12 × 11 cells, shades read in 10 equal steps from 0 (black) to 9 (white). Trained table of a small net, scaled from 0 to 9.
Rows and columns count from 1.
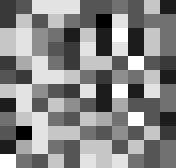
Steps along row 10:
down up down same down down up down up down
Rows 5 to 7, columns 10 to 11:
3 2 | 7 1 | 8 4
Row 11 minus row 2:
-1 -1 5 -3 -1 4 7 -5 4 -1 0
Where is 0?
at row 2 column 7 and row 10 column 2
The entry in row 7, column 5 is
2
